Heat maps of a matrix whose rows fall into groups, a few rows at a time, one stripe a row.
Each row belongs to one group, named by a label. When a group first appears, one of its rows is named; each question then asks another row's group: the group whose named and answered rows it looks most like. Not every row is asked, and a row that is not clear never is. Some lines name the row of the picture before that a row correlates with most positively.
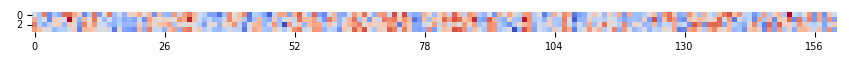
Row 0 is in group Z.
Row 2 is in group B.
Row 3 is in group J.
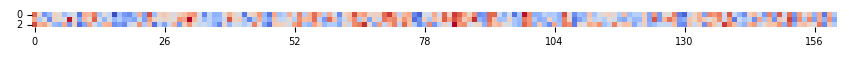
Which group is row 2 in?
J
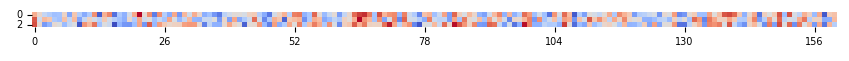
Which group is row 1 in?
J
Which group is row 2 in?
B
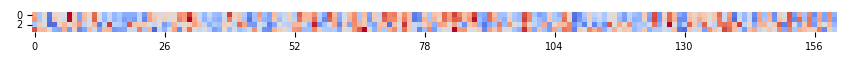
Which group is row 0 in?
B
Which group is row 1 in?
B
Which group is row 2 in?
Z
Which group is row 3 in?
J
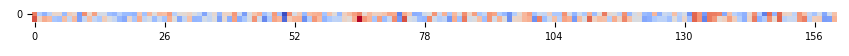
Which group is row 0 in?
B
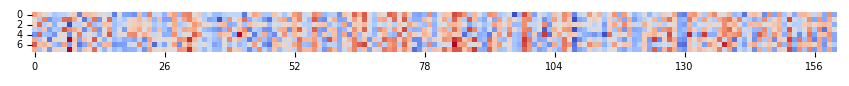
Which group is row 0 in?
J
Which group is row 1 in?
Z
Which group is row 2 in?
J
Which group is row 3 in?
Z
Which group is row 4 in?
Z
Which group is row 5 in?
B
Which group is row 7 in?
B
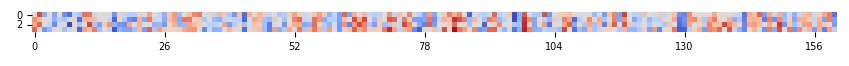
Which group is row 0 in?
J
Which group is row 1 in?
J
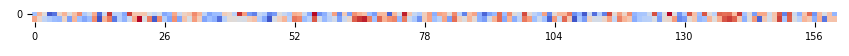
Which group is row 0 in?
Z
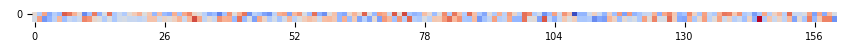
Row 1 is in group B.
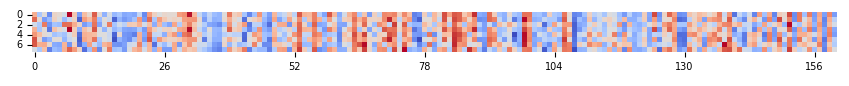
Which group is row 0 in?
B
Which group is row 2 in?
Z
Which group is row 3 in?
B
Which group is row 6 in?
J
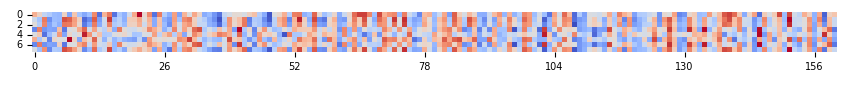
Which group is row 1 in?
Z
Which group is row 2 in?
Z
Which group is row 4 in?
B
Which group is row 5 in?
B
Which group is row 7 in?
Z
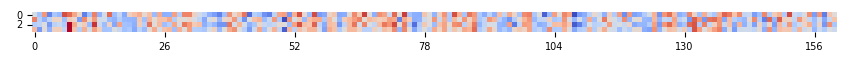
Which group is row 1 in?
B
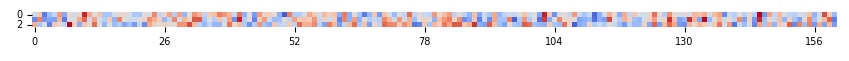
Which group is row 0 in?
B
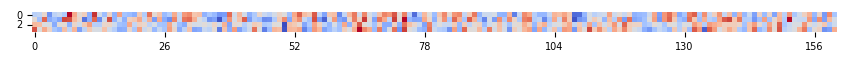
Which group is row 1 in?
Z
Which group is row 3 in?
J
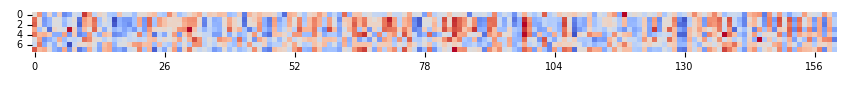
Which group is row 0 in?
J
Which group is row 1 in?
B
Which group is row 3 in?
B
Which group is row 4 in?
J
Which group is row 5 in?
B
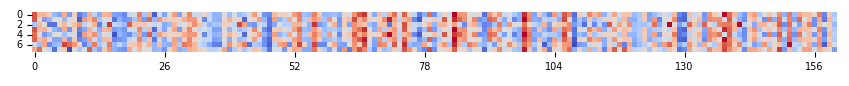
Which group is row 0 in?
J
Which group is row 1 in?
B
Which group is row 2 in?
Z
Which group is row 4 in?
B
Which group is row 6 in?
Z
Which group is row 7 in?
J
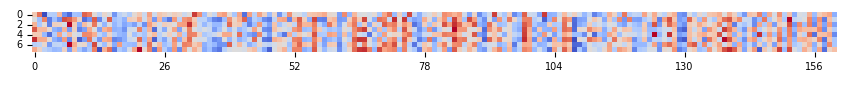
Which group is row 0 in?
B
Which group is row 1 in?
Z
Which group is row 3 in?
J
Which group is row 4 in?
B
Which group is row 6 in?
Z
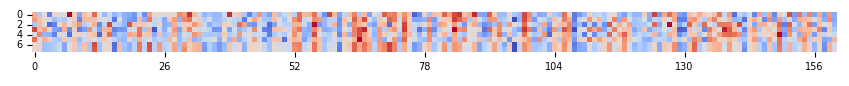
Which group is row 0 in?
B
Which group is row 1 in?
J
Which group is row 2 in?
Z
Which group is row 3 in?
J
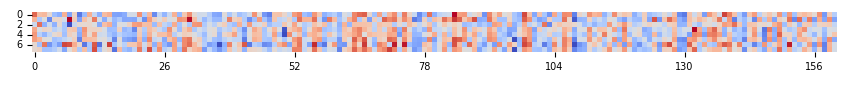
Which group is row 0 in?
J
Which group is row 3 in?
J
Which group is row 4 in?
B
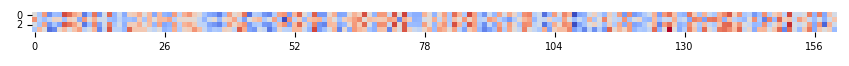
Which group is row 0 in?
Z
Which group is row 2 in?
Z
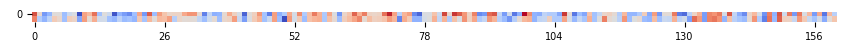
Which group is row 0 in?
B
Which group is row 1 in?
B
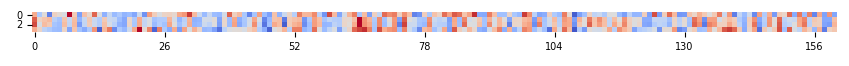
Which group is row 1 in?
J
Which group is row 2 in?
J
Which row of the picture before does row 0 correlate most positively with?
0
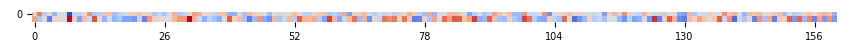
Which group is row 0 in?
J
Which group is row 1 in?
B
